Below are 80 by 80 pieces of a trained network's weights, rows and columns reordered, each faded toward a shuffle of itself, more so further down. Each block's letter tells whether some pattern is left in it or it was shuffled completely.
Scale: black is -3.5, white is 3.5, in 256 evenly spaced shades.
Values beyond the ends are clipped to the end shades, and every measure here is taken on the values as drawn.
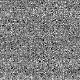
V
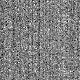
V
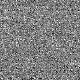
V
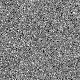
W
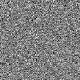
V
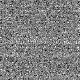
V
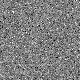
W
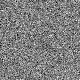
W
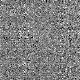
V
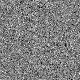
W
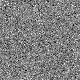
W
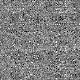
V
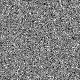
W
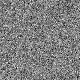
W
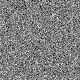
W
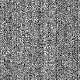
V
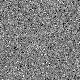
W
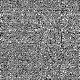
V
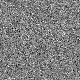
W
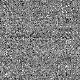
V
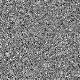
V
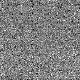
V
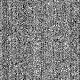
V
